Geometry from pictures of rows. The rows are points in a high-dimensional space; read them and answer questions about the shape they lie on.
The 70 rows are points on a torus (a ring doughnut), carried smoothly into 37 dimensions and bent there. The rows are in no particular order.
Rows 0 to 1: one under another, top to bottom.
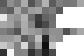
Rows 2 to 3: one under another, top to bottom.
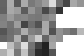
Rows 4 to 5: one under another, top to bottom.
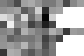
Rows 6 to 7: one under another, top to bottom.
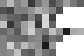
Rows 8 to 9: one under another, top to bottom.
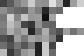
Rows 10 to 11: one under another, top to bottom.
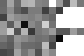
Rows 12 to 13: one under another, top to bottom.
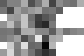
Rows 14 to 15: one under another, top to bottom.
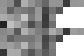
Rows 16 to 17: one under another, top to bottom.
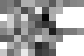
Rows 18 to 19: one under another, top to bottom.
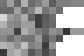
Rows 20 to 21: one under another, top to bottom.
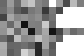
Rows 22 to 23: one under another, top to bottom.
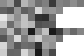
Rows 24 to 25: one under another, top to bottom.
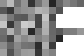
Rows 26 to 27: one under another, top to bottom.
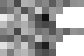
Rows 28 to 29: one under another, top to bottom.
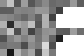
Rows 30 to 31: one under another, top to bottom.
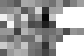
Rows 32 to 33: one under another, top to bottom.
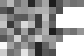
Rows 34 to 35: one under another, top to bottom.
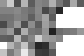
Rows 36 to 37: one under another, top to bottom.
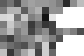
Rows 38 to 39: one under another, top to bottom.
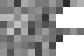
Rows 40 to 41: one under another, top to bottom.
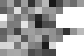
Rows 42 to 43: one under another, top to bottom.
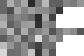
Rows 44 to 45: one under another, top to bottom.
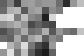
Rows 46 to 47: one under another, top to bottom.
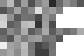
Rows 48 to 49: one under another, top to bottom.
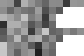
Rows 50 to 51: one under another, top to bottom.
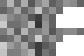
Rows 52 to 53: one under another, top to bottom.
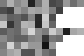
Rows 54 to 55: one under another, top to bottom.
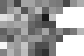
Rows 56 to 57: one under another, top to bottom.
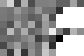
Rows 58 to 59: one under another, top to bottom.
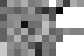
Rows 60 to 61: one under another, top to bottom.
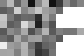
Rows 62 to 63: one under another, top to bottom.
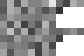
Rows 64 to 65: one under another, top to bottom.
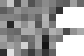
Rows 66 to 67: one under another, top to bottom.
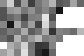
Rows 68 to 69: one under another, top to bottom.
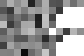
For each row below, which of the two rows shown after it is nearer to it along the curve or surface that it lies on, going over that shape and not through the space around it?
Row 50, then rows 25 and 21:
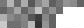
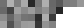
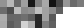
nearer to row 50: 25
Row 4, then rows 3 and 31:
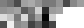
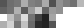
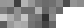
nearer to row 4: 3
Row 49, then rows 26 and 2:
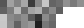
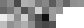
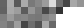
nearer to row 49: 26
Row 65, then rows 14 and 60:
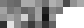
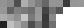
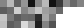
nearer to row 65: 14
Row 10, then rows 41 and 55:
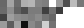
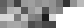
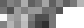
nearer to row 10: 41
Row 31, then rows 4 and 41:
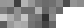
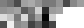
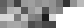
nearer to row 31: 41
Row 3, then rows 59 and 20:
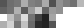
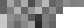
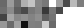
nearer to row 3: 59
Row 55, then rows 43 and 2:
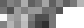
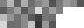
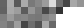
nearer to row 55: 43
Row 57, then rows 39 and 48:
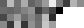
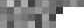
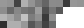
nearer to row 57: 39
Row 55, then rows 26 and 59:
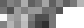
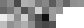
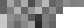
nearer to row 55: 59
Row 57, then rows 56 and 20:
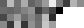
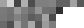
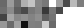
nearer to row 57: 20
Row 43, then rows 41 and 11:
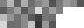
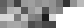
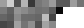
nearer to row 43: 11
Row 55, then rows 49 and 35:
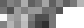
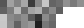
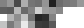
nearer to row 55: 49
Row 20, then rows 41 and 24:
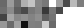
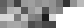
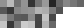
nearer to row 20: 41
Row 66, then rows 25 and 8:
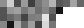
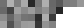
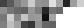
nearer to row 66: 25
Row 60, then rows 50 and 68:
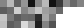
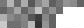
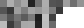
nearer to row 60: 68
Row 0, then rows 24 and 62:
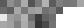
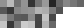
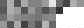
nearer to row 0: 24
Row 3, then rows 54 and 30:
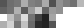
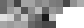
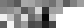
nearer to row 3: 30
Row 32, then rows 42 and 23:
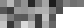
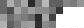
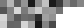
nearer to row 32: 23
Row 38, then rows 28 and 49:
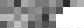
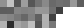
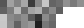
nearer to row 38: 49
